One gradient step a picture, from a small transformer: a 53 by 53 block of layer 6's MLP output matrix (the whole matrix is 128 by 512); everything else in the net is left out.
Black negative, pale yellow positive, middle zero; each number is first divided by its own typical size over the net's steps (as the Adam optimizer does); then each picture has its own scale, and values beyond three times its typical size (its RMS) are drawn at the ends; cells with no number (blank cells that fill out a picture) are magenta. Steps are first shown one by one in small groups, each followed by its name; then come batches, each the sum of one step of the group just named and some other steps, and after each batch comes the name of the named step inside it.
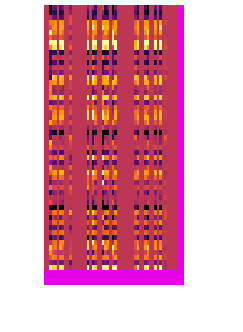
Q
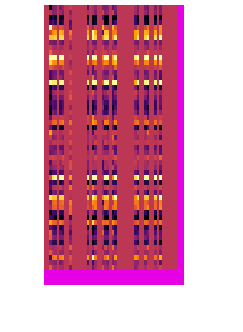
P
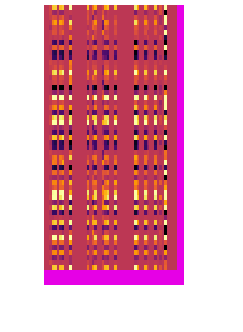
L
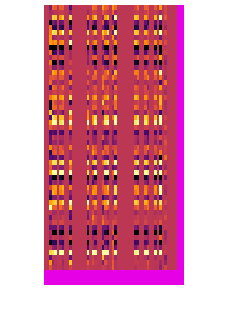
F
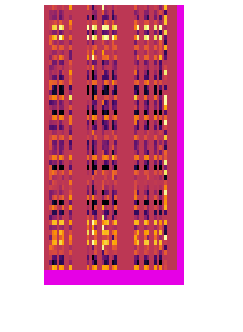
L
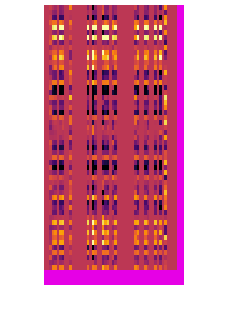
L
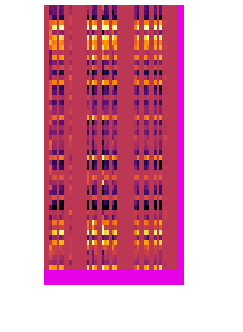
Q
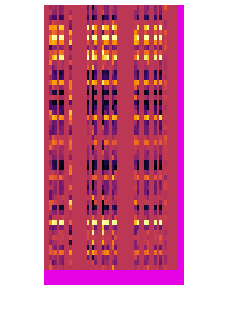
F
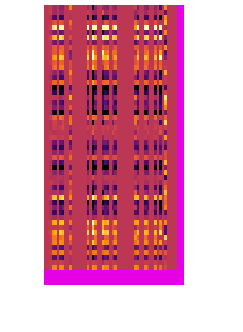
L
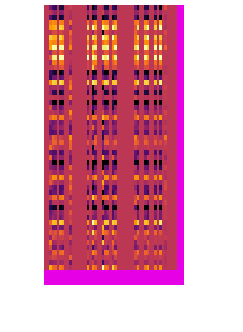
Q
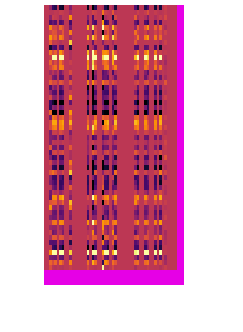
F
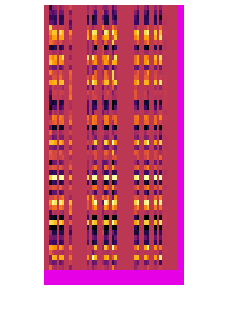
P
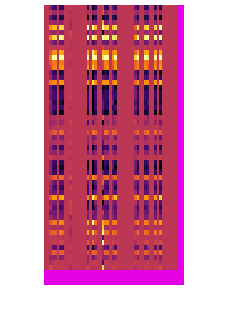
P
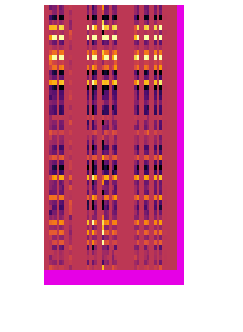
P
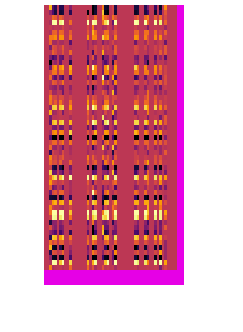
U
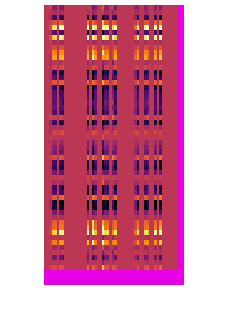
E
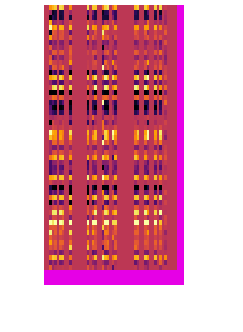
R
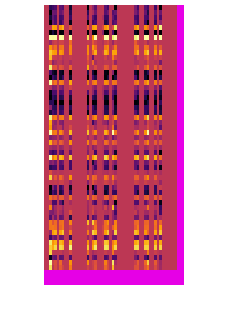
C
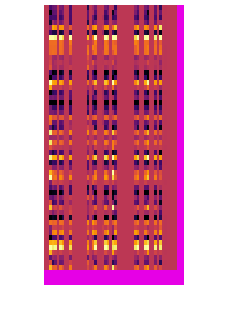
C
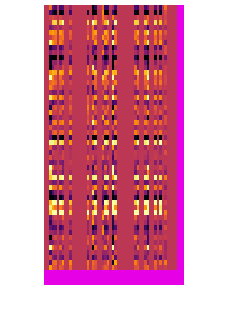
U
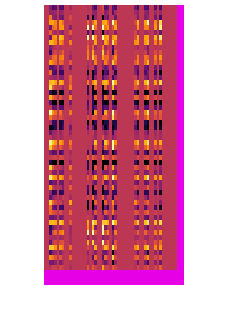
E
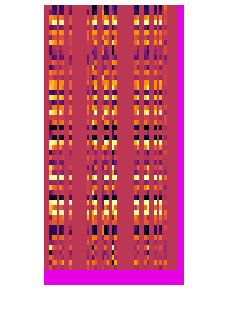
U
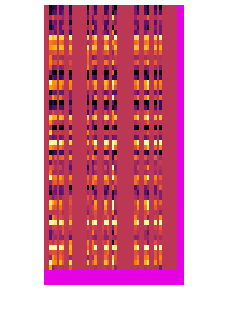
C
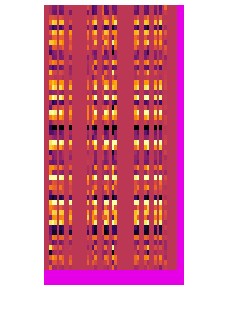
U
